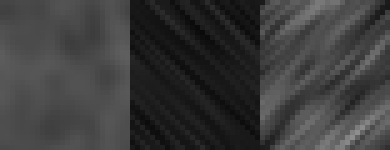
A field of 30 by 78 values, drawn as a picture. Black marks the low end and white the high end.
The table splits into one row of 3 panels. Panel 1,1: low, blotchy, faint in contrast. Panel 1,2: very low, slanting down to the right, faint in contrast. Panel 1,3: low, slanting up to the right.
